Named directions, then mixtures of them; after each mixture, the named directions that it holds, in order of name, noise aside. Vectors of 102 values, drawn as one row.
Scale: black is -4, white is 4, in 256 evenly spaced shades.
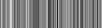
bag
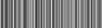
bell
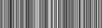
bag, bell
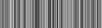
bag, bell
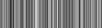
bag, bell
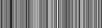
bag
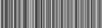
bell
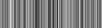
bag, bell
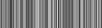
bag, bell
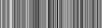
bag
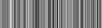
bag, bell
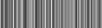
bell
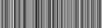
bag, bell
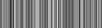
bag, bell
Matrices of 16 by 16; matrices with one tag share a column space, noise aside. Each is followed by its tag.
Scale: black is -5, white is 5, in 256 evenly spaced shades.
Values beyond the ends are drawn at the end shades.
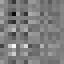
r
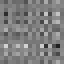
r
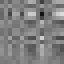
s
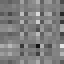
r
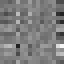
r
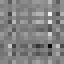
r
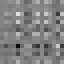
r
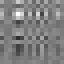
s
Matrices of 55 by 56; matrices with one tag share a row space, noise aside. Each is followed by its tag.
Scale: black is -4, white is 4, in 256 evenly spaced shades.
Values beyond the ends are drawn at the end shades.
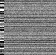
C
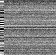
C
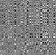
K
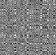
K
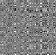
K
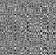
K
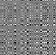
K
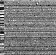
C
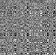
K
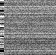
C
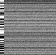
C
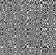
K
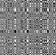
K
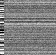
C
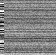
C
